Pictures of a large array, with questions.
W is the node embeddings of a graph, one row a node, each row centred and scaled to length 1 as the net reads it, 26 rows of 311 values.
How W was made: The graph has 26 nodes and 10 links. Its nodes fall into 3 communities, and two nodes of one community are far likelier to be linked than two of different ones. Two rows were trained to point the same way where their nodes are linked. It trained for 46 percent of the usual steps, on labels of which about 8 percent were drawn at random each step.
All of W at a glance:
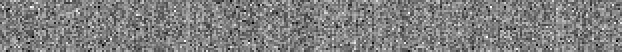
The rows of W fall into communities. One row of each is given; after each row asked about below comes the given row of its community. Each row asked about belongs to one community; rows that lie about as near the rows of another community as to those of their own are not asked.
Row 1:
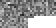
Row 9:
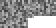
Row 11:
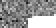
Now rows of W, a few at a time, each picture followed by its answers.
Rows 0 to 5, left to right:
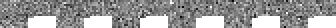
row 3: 9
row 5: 11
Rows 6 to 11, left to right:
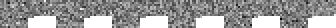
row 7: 1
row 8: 9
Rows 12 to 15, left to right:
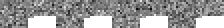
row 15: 11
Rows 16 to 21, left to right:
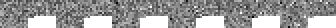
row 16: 1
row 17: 11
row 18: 9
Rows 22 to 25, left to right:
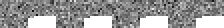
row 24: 9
